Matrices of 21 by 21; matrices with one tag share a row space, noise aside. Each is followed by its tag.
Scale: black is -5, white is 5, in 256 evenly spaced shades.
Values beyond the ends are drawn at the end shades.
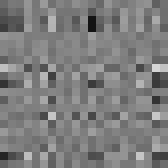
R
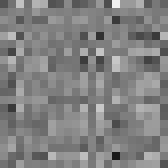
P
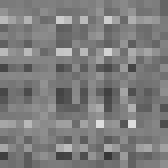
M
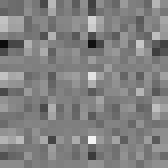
R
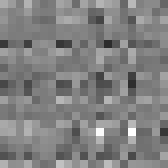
M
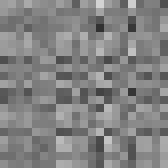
M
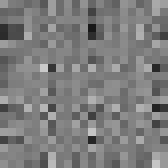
R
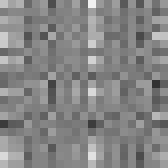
R
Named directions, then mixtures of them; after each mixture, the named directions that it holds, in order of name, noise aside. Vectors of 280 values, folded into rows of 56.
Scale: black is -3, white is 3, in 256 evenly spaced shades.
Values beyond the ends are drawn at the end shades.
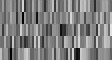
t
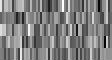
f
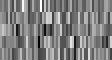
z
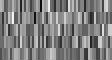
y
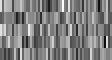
f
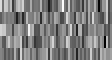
f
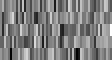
t, y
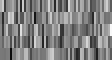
t, y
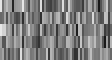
f, z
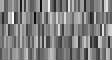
y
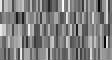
f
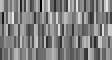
y
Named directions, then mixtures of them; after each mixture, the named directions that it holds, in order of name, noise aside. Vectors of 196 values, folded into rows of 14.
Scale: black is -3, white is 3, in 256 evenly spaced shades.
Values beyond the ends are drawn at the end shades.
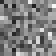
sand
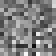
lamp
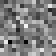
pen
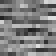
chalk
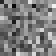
sand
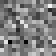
pen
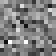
pen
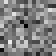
lamp, pen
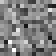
pen, sand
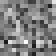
lamp, pen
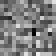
chalk, lamp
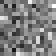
sand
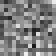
chalk, lamp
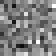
lamp, sand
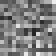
chalk, lamp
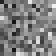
sand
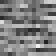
chalk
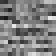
chalk, pen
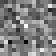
pen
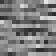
chalk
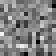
lamp, sand
